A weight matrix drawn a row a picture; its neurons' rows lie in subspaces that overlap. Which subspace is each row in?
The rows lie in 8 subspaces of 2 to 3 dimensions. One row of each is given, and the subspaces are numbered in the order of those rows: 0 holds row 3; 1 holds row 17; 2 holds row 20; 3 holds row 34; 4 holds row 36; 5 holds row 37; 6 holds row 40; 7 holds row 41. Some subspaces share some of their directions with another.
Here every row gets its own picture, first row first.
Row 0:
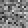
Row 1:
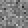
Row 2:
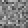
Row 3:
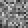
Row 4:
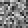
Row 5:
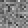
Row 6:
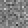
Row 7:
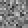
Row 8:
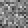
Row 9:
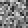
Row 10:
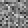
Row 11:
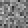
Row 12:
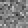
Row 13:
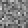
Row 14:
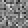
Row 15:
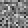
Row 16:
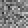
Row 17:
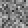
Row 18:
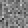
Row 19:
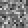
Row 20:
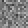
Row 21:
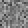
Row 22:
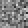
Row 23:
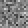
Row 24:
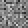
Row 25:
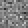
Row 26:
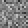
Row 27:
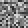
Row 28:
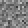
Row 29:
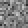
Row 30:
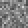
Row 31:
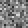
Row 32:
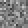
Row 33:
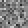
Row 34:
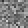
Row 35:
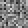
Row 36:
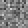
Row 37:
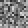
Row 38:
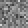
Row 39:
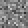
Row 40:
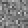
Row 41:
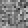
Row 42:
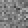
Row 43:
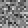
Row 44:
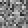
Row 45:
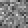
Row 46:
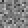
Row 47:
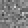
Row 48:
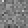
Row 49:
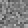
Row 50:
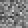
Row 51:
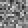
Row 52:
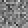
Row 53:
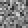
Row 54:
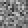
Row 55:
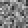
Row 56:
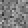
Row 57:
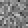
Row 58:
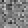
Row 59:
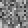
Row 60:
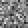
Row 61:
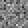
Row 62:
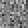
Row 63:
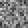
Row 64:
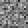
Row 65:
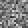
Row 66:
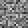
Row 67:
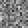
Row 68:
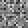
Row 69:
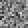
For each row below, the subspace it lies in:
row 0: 1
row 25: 5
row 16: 7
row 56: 4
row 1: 2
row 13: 6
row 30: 1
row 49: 6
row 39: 1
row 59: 0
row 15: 3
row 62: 0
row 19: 1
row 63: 0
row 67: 1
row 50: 1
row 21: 3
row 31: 2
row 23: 5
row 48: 3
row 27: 3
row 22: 7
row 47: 7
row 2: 6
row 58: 3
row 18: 6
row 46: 3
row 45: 0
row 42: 7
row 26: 2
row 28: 2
